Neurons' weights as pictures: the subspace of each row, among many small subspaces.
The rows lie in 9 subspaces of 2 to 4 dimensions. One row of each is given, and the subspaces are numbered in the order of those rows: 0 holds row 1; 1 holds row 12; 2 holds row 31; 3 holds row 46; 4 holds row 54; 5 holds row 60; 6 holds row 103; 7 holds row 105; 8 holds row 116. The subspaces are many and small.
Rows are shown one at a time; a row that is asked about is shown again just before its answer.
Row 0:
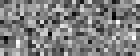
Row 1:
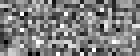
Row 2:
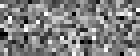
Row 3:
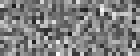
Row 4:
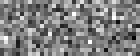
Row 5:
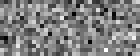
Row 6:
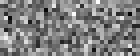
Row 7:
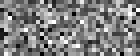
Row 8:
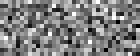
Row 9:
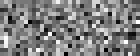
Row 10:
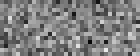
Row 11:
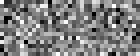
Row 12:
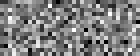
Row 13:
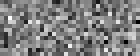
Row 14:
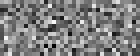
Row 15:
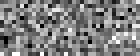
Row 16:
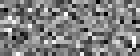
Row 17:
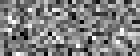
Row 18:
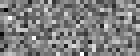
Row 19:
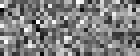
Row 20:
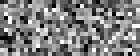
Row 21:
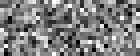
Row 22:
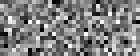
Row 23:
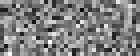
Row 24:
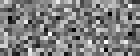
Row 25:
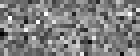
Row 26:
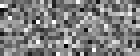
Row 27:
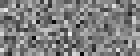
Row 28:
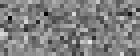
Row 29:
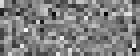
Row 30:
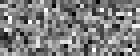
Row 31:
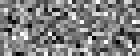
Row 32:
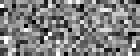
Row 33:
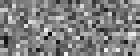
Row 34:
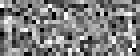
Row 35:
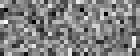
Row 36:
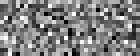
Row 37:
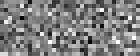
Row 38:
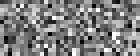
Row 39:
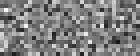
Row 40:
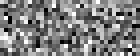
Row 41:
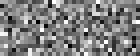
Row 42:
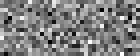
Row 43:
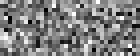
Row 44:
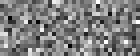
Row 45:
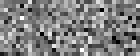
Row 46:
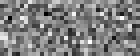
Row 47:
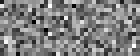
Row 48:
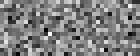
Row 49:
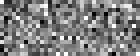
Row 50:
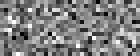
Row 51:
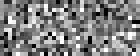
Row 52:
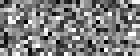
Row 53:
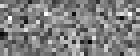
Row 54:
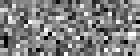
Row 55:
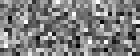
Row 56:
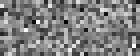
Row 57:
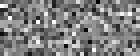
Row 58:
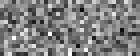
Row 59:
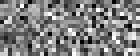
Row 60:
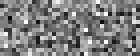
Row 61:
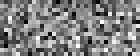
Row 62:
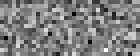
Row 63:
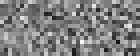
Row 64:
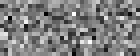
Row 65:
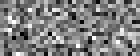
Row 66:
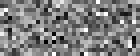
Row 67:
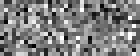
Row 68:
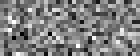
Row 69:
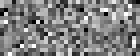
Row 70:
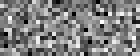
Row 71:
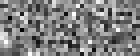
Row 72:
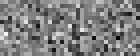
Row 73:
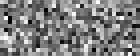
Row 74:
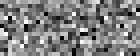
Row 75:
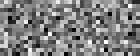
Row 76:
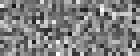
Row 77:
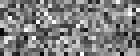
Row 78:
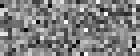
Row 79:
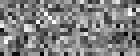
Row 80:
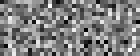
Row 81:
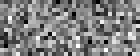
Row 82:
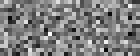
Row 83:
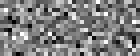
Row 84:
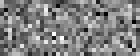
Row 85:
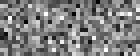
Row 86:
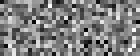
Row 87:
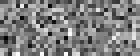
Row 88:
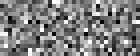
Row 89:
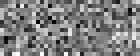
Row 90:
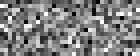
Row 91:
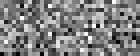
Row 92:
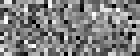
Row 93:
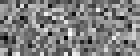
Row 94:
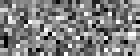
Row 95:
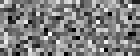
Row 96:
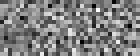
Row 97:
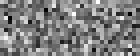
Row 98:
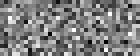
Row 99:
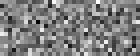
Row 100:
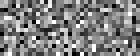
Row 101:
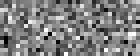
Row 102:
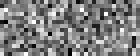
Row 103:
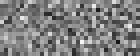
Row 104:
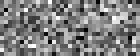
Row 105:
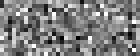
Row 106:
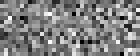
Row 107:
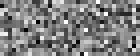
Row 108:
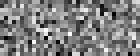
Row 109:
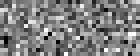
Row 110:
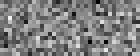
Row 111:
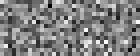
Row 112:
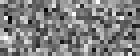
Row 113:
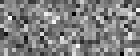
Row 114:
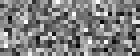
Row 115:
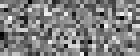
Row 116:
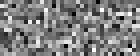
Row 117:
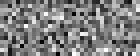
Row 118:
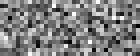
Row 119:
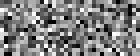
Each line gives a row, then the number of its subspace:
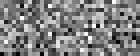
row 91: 6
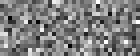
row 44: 4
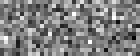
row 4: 0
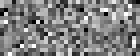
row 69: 7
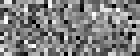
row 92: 7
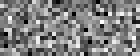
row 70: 5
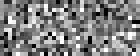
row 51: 7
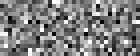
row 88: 4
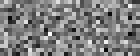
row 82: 1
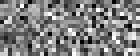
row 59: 6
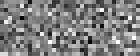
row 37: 6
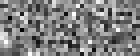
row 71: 0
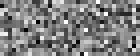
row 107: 5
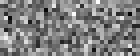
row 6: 8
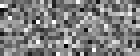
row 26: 0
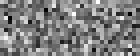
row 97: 8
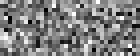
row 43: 8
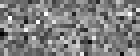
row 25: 3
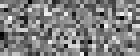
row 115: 3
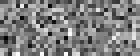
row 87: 3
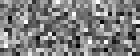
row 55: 5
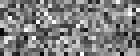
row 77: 3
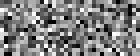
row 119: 6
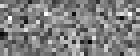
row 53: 3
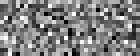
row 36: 3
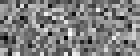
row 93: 3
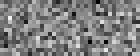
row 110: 5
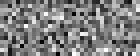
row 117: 0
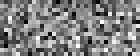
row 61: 5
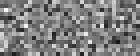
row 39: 3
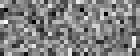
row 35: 2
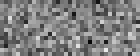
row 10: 5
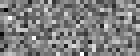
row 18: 3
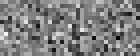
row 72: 0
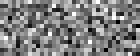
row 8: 0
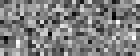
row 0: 0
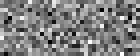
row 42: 6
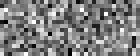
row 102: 2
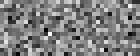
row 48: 1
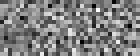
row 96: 6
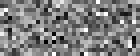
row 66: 7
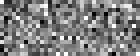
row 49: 7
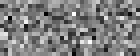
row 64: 3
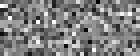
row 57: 0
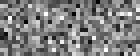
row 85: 0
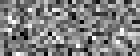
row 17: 2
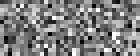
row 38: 6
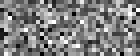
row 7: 6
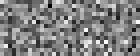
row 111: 1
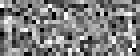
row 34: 7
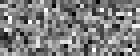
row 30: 8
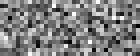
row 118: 0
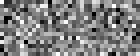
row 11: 7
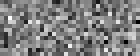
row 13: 4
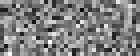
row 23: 6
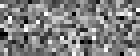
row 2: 3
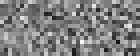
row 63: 6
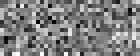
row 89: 3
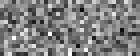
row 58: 2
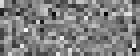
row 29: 7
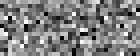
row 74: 3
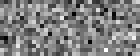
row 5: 0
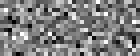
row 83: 2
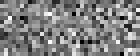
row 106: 6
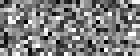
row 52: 1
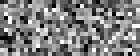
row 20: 8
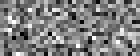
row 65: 2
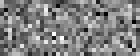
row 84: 7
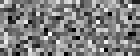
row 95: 1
